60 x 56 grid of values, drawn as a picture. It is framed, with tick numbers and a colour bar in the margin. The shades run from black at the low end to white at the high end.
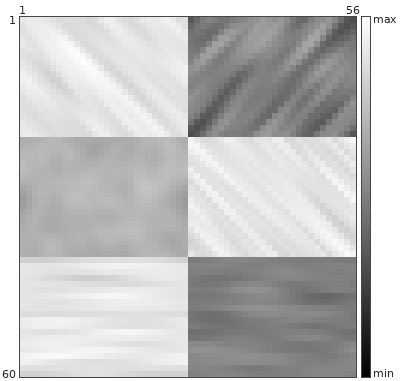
It is made of 3 by 2 panels. Panel 1,1: very high, slanting down to the right, faint in contrast. Panel 1,2: middling, slanting up to the right. Panel 2,1: high, blotchy, faint in contrast. Panel 2,2: very high, slanting down to the right, faint in contrast. Panel 3,1: very high, streaked across, faint in contrast. Panel 3,2: middling, streaked across, faint in contrast.
